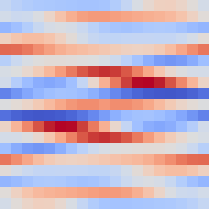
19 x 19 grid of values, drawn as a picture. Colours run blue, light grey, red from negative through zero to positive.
Symmetry: a half turn. Average level on the scale: 50%. Histogram: bell-shaped. Ninth with the highest average: centre. Grain: streaks across.
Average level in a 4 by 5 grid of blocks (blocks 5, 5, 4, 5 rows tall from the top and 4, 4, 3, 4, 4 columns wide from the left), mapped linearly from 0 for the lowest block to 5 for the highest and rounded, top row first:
3 3 2 3 3
1 3 5 4 1
0 3 4 2 0
3 3 2 3 3
